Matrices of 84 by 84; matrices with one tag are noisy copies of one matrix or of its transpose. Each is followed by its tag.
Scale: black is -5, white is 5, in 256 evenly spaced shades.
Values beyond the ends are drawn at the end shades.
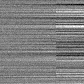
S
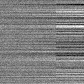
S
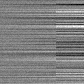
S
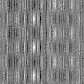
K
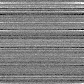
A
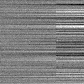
S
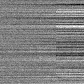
S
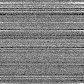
A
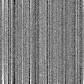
A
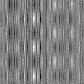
K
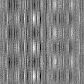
K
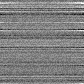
A
